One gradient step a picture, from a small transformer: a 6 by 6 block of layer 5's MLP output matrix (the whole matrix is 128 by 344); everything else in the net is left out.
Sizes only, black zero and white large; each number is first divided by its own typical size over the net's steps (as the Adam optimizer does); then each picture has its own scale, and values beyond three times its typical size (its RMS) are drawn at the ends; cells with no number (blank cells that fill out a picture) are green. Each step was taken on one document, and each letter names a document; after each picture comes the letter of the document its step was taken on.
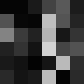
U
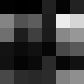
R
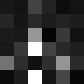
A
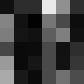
U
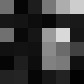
U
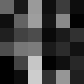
A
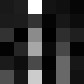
A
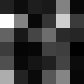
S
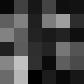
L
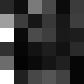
S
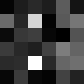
A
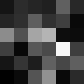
U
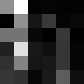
L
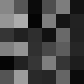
L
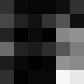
R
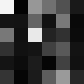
S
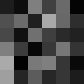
S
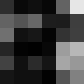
R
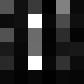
A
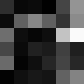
R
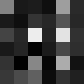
A
